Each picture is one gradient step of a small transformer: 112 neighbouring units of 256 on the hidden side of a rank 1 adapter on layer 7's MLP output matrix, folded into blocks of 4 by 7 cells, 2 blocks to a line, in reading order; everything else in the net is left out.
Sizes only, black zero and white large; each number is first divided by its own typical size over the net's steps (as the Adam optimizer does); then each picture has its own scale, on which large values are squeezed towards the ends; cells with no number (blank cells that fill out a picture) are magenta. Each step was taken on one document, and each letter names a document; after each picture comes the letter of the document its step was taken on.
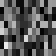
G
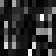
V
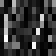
V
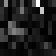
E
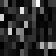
E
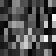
G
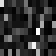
V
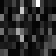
E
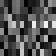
G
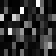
E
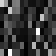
V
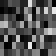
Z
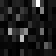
E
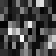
E
